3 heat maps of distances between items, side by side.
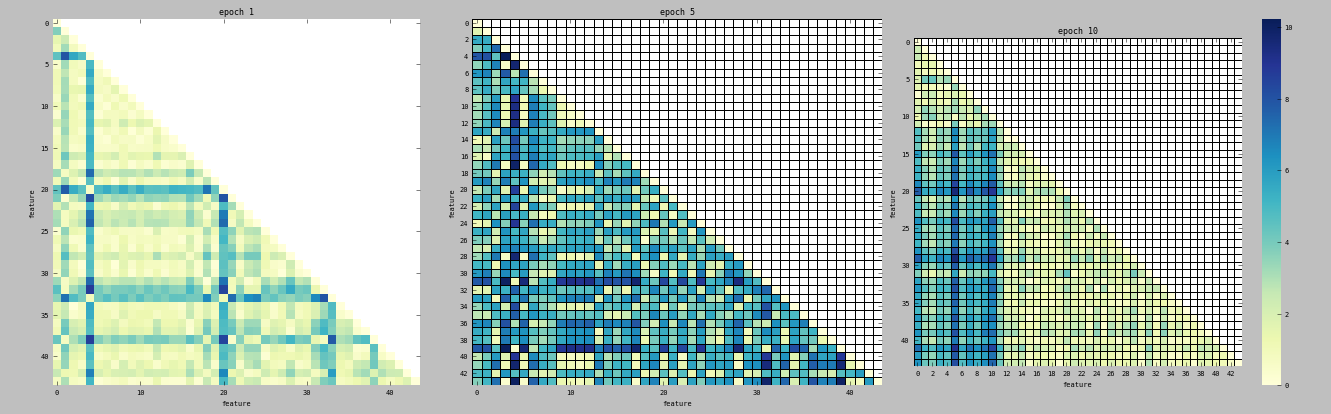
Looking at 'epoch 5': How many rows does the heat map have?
44
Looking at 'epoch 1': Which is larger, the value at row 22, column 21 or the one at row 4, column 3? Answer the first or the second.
the second
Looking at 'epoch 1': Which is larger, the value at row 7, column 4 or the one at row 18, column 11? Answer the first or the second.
the first
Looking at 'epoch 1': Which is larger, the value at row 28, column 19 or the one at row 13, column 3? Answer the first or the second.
the first
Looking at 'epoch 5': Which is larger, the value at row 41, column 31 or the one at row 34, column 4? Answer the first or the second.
the first
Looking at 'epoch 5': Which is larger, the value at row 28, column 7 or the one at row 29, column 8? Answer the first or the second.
the first
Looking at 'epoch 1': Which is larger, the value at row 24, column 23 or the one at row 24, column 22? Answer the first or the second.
the second
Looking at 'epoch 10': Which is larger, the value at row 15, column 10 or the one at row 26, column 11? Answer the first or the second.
the first
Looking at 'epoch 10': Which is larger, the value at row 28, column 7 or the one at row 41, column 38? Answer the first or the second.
the first
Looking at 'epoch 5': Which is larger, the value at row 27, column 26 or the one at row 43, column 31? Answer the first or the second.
the second
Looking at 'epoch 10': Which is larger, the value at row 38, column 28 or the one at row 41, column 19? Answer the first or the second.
the first
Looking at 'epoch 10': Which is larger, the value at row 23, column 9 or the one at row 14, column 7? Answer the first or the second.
the first
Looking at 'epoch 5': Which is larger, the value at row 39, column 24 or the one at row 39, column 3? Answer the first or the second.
the second
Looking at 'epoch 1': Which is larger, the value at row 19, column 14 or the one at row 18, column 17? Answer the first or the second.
the second
